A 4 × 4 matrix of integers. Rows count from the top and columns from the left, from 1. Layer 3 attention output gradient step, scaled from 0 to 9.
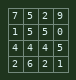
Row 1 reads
7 5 2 9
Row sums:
23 11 17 11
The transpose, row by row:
7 1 4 2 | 5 5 4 6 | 2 5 4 2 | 9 0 5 1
